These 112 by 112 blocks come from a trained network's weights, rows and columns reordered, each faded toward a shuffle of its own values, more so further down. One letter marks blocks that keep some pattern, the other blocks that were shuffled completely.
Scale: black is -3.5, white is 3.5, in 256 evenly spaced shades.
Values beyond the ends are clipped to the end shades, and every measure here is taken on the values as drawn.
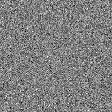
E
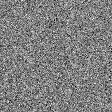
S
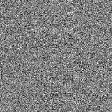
E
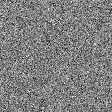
S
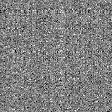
E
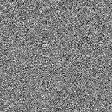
E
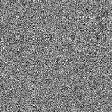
E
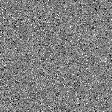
E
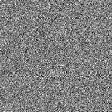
E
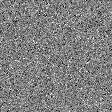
S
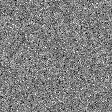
S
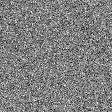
S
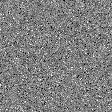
S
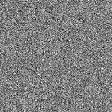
E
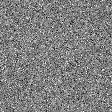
S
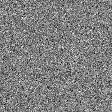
S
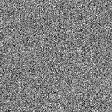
E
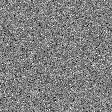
S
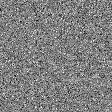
S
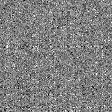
E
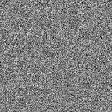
E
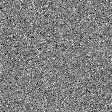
S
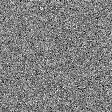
S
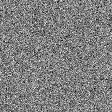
S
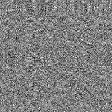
E
